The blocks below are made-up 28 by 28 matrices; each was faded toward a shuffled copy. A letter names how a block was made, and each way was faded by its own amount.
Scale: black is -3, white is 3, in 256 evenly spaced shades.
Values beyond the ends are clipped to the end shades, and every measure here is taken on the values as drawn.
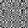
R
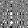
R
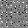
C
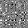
C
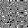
C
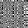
R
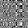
R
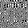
C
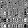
R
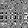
R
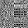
R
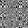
R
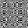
R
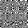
C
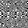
C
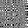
R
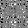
C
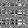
R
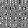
R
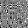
C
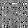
C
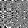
C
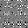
C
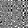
R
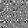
C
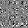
C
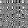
R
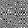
R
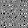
C
